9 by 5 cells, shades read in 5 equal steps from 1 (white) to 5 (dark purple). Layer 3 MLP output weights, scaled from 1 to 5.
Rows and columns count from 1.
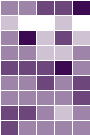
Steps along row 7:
same same same up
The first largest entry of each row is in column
5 1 2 1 4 3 5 1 1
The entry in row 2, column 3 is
1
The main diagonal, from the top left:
3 1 2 2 3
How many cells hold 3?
20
